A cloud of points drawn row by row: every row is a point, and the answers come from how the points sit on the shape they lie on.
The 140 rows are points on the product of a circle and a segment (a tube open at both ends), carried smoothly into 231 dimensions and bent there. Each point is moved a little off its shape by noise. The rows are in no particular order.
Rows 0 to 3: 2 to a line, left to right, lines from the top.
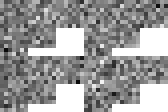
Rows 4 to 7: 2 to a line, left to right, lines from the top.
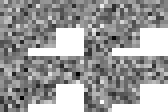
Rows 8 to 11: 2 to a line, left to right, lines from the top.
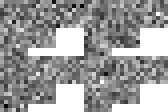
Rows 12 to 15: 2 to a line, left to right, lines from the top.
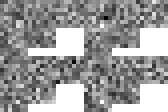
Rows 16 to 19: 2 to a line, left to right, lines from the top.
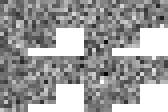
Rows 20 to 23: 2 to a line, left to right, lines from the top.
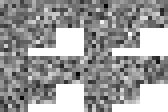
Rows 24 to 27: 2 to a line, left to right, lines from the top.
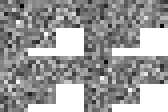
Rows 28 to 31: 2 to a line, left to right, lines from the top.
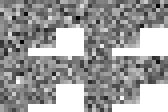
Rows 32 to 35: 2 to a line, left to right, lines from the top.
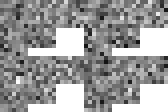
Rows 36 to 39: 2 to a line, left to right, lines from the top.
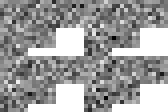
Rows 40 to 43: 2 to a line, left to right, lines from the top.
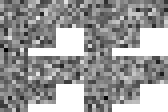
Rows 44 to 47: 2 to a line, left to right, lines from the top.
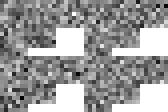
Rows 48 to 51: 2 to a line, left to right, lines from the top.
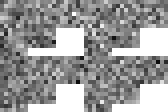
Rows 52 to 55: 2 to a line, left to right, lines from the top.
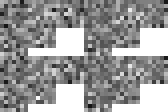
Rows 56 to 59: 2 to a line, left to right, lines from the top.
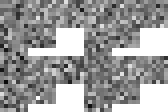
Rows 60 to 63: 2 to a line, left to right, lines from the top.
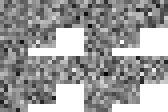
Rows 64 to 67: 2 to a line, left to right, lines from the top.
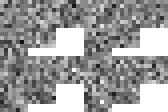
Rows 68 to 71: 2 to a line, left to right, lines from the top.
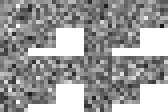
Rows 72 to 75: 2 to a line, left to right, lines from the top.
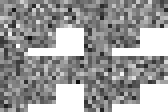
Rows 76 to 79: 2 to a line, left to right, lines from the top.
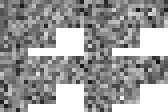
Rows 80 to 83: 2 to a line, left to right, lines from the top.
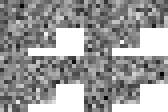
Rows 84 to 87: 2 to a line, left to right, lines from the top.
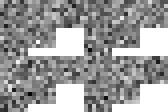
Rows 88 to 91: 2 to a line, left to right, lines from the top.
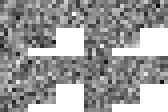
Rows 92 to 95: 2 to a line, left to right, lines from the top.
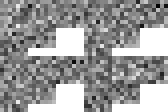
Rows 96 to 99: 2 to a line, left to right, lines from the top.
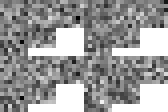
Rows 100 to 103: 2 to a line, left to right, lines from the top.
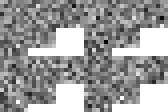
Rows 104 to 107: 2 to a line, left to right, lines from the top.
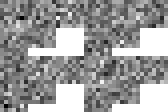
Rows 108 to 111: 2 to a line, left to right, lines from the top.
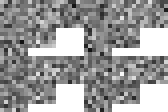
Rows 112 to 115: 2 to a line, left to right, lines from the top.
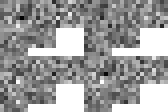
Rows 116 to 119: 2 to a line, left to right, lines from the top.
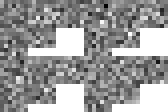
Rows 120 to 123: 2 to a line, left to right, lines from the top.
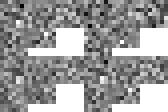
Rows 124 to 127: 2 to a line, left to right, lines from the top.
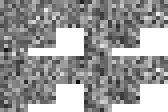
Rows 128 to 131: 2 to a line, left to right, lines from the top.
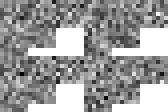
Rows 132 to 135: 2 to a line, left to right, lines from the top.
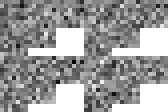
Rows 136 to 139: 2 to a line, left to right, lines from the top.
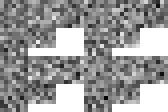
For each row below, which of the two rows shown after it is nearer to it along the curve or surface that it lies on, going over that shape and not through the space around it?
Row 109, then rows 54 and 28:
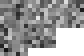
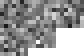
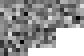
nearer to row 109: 54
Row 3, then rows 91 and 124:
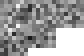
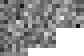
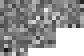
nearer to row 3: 91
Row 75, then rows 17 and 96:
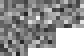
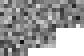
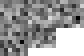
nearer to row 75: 96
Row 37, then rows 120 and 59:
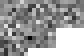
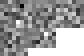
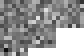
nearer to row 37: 120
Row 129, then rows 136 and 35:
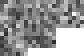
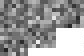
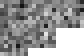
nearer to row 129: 35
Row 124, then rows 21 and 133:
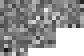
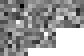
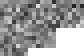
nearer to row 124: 21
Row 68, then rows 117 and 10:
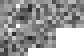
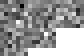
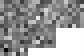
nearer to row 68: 117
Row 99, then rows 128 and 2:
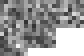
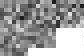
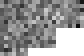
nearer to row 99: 2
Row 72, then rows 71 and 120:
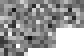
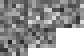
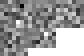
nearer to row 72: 120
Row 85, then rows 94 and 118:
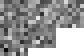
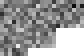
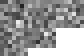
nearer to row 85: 118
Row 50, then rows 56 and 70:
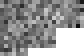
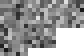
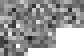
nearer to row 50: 56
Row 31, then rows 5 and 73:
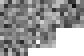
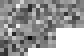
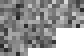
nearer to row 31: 5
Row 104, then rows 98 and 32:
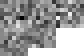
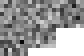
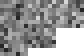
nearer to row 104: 98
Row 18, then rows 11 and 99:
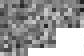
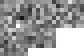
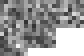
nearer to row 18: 99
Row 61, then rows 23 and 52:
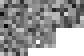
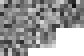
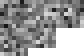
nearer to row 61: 23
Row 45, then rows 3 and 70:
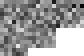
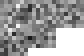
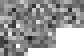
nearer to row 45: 3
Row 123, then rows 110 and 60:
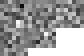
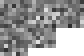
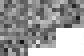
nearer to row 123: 110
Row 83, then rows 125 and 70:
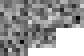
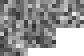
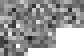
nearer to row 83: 70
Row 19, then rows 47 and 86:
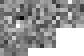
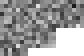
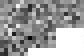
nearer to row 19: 86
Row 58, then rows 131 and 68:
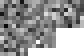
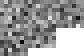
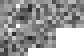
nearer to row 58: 131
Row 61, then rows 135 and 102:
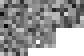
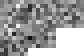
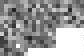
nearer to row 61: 135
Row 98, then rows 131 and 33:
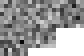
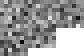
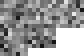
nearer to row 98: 131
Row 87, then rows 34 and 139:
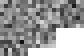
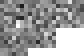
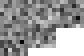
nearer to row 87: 139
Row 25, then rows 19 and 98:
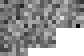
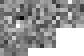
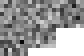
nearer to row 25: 19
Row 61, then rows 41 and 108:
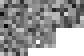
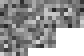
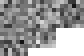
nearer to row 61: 108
